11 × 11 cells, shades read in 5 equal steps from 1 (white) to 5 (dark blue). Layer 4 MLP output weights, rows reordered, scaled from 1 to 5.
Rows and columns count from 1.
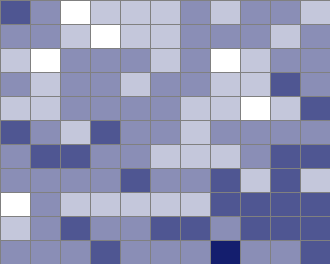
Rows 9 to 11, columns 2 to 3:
3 2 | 3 4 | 3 3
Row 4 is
3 2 3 3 2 3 3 2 2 4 3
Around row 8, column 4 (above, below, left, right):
3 2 3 4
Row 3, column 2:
1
